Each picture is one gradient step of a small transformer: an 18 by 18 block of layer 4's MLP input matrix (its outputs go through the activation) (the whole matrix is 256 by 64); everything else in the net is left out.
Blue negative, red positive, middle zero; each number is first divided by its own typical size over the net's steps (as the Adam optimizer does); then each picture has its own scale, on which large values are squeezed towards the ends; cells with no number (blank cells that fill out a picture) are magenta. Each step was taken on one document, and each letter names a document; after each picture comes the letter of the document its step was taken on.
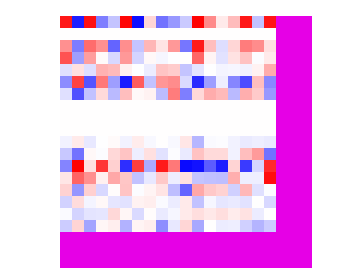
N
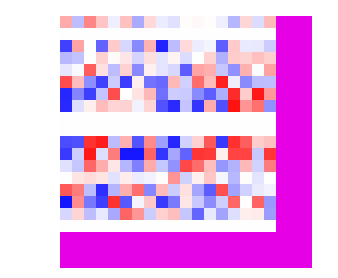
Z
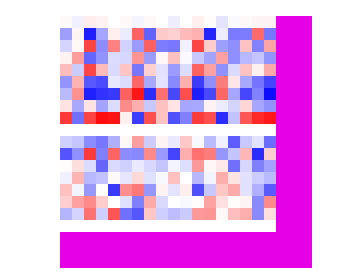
Z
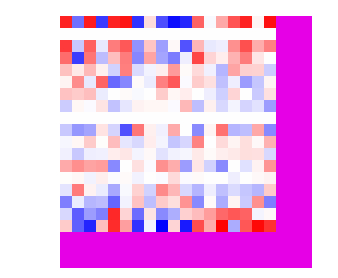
N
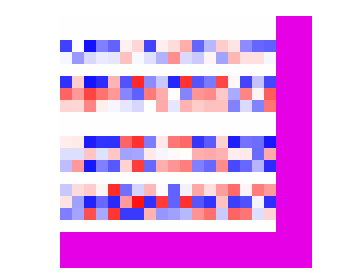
Z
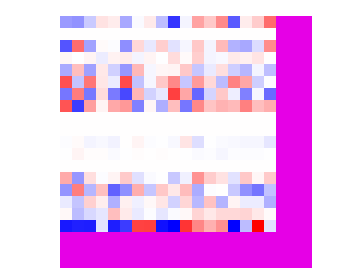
N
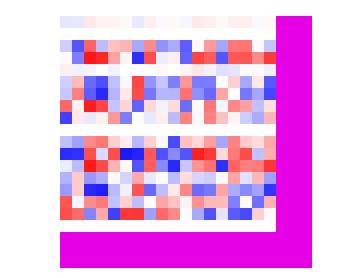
Z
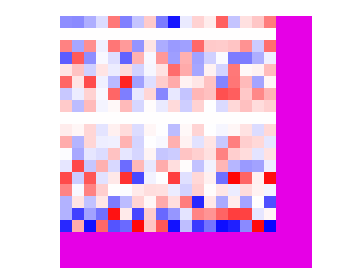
N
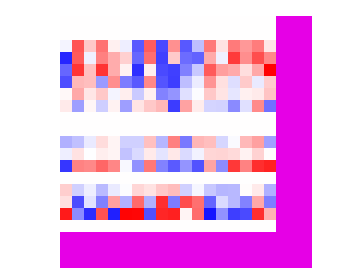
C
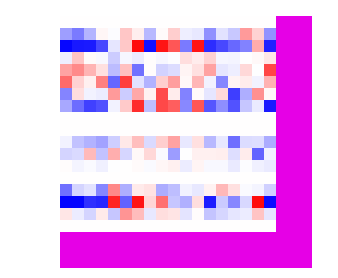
C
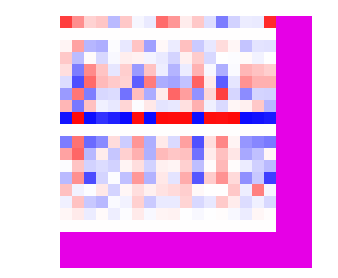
Z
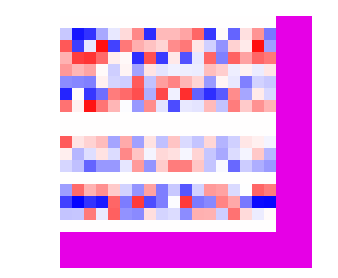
C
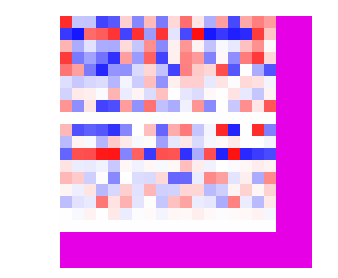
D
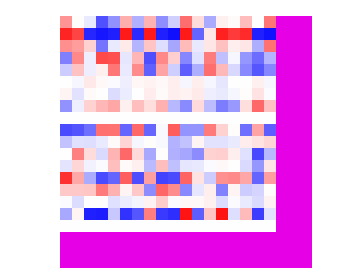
D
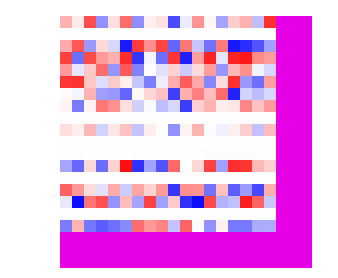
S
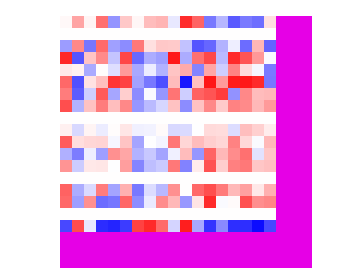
S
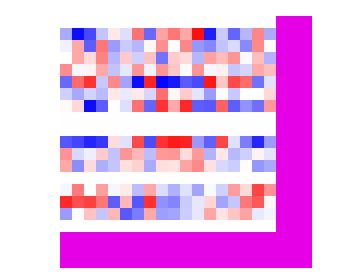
C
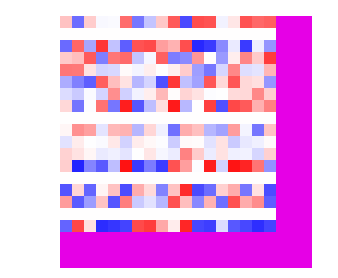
S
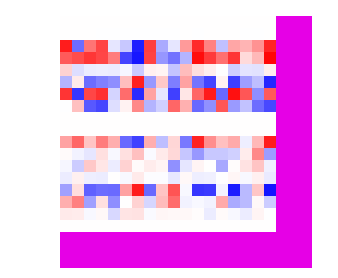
Z
